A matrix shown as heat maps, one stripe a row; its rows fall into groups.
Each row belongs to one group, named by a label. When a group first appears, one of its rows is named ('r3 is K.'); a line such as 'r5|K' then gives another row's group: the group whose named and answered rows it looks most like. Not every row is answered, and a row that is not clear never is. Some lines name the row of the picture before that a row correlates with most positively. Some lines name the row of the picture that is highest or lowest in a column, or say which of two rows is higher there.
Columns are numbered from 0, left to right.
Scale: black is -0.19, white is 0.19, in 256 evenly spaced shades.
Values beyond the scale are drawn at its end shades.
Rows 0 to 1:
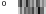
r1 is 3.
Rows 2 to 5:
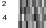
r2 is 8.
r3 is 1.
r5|3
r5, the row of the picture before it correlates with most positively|0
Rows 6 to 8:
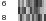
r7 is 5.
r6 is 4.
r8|8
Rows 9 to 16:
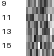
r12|3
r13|4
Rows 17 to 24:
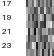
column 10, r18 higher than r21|No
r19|1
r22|3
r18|8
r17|5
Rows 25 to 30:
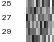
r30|1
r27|5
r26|8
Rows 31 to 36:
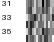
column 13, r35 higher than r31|No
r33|8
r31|4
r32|4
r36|5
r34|5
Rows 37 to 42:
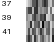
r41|8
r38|3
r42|8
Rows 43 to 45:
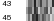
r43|8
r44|3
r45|1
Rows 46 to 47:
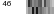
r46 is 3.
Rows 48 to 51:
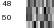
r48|8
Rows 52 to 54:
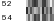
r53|5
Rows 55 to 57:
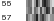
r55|4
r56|8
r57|1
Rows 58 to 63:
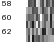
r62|1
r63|1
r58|8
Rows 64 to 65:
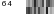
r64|8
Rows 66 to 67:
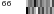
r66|8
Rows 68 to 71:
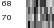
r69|3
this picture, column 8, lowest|68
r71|8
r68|1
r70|8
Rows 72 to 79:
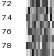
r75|8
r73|3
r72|1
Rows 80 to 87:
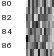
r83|1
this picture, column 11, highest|80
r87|5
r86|1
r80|1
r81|3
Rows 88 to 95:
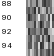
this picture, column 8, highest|89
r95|8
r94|8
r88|4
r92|3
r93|4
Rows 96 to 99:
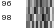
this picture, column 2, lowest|98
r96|3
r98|4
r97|8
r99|3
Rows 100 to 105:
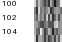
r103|1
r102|3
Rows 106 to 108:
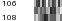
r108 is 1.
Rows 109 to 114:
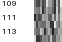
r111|5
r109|3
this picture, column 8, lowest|112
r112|1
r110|3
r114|3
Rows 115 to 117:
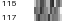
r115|1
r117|3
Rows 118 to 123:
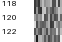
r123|3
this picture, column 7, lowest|123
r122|5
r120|4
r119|5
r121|1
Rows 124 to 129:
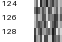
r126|8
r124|1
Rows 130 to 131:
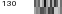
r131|1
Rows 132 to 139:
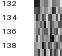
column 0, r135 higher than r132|Yes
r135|1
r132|5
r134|8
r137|1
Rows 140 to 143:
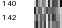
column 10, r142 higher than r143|No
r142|3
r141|5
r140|8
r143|3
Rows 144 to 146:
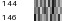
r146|5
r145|4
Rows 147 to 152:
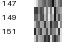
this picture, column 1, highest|147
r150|4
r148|5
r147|1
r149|5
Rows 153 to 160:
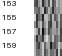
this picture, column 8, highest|153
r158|8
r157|8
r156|8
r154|4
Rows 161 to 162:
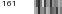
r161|4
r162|4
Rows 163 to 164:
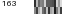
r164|8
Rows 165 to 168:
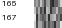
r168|3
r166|1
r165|4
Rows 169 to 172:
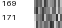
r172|1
